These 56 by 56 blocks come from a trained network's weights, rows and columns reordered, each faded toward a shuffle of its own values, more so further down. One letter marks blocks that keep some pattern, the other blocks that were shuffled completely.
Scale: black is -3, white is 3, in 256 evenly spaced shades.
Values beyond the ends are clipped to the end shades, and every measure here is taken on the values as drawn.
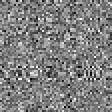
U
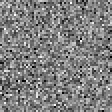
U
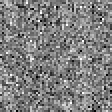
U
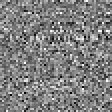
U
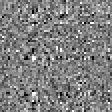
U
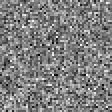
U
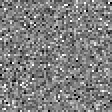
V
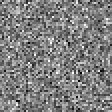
U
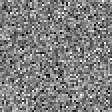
V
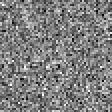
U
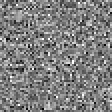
U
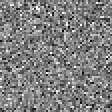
V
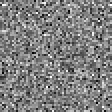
U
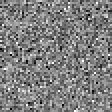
V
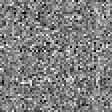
U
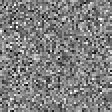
U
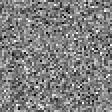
V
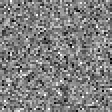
V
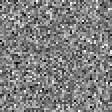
V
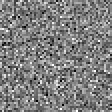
V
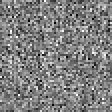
U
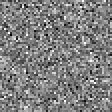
U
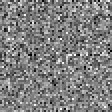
U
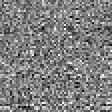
U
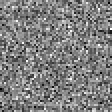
V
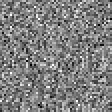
U
